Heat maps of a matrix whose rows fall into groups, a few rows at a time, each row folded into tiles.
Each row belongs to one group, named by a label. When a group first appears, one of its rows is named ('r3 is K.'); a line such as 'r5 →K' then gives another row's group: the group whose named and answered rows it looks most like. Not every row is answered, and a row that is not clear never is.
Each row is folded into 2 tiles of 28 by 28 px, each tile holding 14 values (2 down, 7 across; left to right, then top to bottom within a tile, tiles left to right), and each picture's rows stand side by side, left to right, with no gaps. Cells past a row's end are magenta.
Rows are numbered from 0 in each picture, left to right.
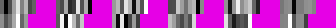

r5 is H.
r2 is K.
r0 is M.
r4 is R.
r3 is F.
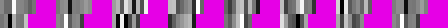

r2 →K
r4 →M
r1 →H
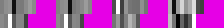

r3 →R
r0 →H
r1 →H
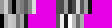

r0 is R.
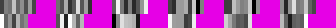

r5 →R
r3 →F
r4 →F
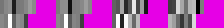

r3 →F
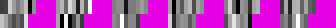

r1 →K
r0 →F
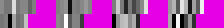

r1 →H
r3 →K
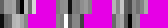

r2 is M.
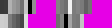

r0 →F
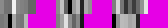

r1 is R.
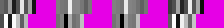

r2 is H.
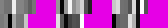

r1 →R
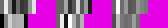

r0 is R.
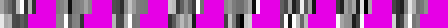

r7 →M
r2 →M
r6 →F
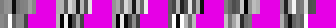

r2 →K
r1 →K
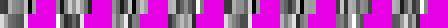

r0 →F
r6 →M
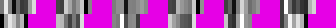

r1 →F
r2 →H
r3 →F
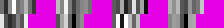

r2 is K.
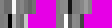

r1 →H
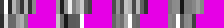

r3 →H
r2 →M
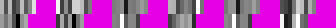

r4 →H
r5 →M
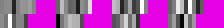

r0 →H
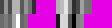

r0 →M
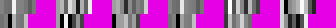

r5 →R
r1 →K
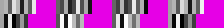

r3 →K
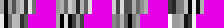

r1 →K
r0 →M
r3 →F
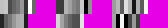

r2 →K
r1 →F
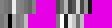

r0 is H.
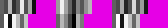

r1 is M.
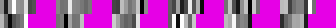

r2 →F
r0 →R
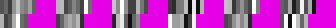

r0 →M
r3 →F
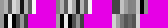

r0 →K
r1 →K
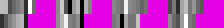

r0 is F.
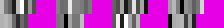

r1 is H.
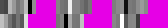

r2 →H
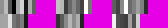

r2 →R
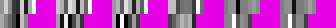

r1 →K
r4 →H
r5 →H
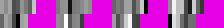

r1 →H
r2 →M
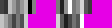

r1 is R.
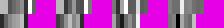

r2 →R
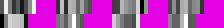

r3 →M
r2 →F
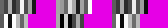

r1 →K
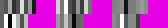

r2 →H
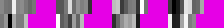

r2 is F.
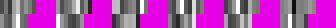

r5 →H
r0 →M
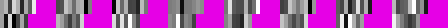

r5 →F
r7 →R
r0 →K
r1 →F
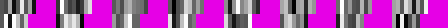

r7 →K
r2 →M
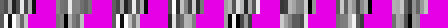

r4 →K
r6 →M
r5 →F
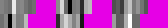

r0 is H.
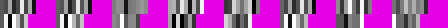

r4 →F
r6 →R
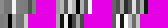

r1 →K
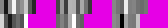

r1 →M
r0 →R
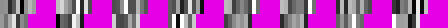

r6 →M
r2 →R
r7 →F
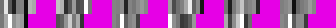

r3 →R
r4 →M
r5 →H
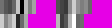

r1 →M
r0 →F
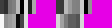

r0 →F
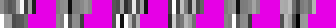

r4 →H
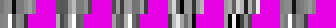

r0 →H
